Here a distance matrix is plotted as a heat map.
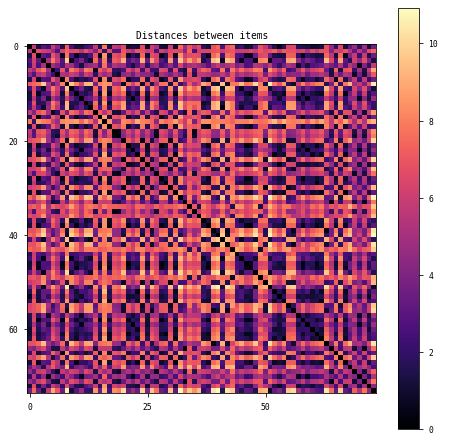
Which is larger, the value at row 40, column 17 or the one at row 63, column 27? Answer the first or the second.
the first
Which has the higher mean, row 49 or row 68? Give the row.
49
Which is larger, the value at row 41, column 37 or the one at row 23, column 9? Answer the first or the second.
the second
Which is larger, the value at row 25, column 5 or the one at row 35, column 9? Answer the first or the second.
the second
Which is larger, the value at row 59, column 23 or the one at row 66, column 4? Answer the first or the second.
the second
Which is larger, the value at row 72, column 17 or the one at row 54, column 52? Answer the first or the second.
the first
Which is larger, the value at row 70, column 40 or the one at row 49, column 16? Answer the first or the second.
the second
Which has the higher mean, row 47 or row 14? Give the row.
14
